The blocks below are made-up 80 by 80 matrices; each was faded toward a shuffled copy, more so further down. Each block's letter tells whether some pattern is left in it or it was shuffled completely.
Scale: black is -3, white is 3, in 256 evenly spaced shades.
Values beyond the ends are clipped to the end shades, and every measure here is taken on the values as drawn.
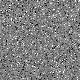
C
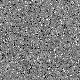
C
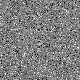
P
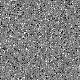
P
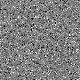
P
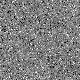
C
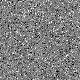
C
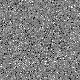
P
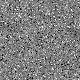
C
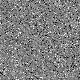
C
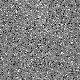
P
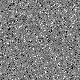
P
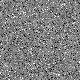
C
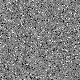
C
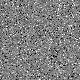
C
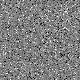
P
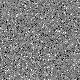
C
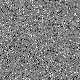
C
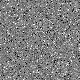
C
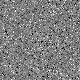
C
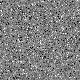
P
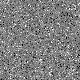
C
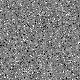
P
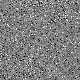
P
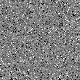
P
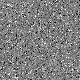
P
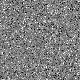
C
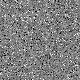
C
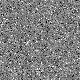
C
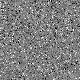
P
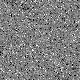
C
